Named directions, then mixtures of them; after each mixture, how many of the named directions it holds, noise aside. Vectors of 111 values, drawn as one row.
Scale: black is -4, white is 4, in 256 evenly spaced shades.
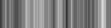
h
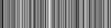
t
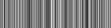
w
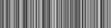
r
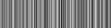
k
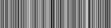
one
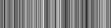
three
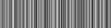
one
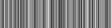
two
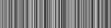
one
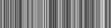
three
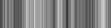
one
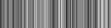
two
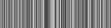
two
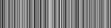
three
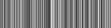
two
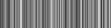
three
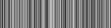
three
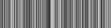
two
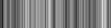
two
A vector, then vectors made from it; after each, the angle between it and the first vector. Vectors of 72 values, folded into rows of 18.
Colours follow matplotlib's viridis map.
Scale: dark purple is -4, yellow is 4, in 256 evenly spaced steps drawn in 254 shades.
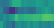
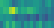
nearly opposite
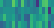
orthogonal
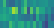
partly opposed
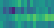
nearly parallel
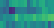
nearly parallel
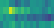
nearly opposite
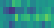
nearly parallel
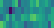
partly aligned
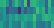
partly aligned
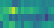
nearly opposite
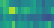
nearly opposite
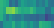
nearly opposite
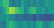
nearly opposite
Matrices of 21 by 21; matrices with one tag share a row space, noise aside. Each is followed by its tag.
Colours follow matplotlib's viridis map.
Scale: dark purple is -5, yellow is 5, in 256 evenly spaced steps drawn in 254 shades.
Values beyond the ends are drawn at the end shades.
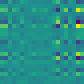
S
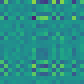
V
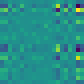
S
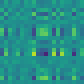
V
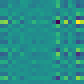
S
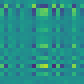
V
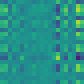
S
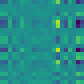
S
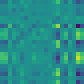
S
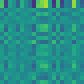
V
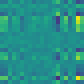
S
